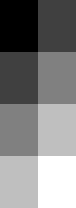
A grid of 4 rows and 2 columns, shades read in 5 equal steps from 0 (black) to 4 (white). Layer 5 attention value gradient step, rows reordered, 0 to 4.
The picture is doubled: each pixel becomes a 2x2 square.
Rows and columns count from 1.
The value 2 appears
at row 2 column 2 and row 3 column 1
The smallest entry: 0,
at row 1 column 1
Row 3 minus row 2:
1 1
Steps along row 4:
up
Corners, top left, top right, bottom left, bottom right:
0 1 3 4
